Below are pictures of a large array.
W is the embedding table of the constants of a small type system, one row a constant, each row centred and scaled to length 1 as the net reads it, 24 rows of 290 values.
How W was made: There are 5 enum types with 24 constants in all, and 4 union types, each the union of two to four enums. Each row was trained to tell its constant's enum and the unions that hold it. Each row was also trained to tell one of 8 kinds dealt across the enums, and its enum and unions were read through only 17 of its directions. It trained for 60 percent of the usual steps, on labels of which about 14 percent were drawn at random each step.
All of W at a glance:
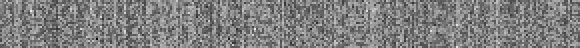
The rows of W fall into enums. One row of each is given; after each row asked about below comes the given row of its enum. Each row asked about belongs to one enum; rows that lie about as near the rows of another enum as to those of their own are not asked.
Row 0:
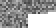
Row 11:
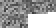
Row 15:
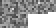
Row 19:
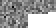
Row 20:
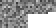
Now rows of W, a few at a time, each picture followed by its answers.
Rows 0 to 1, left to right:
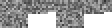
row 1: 19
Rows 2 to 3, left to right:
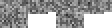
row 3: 0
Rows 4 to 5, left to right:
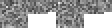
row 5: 19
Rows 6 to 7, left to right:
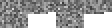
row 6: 11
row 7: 19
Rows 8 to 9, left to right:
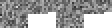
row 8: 19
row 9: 20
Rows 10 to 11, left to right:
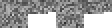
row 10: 11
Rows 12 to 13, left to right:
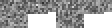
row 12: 20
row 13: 19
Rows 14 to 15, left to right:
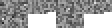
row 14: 15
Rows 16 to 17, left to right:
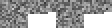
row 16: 15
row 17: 20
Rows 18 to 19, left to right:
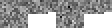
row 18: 11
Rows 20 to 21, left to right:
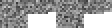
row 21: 0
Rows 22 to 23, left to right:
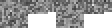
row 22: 11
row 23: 20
